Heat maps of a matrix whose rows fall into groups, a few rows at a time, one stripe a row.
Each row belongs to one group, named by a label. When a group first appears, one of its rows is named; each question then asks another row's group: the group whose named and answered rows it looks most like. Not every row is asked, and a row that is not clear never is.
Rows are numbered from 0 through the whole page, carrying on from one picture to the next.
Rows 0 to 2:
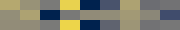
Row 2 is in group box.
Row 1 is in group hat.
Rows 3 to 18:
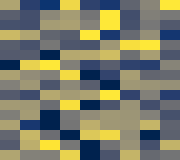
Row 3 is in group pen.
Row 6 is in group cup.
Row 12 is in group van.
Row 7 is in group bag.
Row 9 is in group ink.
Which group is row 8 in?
hat
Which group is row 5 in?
van
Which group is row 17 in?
ink
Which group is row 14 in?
hat
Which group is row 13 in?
box
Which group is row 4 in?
van
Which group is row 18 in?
box
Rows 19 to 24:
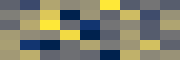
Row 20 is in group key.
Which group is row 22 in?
box
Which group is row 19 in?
van
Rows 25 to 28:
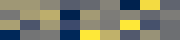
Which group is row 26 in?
key
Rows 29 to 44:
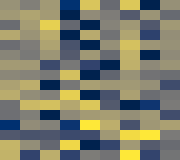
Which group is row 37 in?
hat
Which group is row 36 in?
box
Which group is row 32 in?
key
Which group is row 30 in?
key
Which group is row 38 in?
box
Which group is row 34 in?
key
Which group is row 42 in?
bag
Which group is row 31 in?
ink
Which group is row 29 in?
key
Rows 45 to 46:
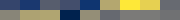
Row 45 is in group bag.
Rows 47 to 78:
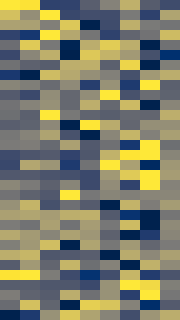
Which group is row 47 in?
hat
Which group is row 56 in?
van
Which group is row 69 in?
key
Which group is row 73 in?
pen
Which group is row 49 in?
box
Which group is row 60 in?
ink
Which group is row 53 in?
key
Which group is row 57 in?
key
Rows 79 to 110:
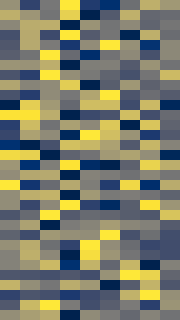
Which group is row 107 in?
cup
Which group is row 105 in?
key
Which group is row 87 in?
box
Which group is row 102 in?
van
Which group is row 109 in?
ink
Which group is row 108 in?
bag
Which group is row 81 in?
key
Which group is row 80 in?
box
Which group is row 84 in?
ink
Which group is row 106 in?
bag
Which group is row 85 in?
key
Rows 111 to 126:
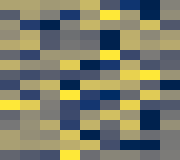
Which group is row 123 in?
key
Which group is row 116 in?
van
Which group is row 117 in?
box
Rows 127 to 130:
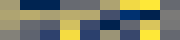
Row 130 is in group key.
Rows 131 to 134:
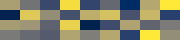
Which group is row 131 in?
pen
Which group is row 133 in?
box
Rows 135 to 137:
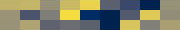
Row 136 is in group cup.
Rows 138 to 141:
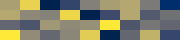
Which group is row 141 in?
cup
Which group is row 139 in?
box
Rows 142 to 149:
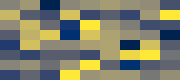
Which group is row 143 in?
pen
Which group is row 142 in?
hat
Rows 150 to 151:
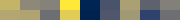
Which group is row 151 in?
box
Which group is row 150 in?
box
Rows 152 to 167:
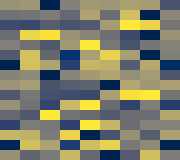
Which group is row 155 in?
ink
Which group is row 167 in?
cup
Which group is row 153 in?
key
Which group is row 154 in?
bag
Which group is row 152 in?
hat
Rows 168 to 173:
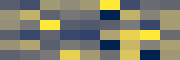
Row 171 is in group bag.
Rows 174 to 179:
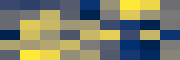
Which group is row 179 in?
ink
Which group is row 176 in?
ink
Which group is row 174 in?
bag
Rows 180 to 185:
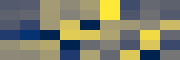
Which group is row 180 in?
van
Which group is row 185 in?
key
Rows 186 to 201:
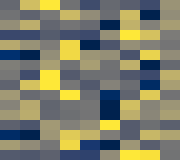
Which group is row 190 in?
box
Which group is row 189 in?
bag
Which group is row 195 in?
cup
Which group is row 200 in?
box
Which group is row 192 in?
key
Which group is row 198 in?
van
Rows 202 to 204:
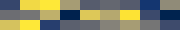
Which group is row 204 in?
hat
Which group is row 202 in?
ink
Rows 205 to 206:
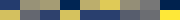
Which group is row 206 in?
pen
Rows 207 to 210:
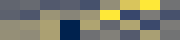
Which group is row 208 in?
van
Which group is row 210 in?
key
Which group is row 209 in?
key
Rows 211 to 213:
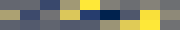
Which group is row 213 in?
bag
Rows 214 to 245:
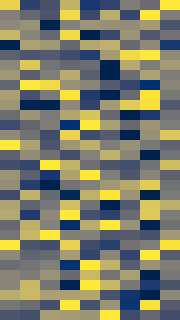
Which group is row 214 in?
pen
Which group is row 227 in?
pen
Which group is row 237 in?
ink
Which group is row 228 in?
hat
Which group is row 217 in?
box
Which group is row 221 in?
cup
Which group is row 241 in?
key
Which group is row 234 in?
cup
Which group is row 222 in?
ink
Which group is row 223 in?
cup
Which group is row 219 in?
bag
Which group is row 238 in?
pen
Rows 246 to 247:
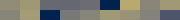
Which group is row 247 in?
hat
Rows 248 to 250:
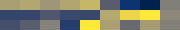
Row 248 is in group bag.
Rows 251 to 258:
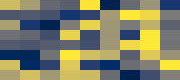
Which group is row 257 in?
pen
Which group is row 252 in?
bag
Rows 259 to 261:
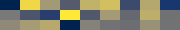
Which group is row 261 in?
key
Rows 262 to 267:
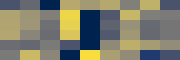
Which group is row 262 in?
hat
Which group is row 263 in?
box
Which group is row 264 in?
box
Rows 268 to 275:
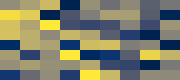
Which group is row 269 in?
hat
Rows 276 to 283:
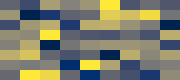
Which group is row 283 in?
ink
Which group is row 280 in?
hat
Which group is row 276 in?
van
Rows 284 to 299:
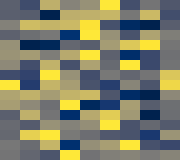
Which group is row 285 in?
hat
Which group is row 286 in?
ink
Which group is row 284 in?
van
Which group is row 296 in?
van
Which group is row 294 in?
box
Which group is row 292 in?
pen
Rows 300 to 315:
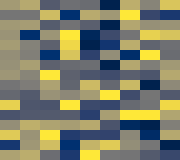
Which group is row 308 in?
key
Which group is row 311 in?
bag
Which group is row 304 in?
box
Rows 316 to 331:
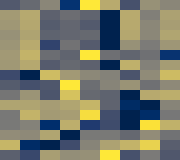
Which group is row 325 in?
pen
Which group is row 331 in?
van
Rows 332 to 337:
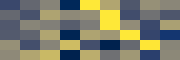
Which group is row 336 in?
cup
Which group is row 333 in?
van
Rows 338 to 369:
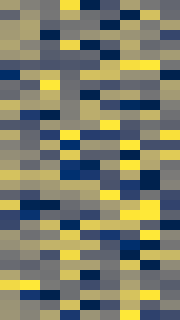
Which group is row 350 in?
van
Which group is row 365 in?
box
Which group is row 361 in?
cup
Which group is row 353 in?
pen
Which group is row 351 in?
pen
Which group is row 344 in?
bag
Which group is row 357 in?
van
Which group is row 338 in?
box
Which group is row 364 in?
key
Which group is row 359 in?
bag
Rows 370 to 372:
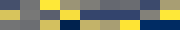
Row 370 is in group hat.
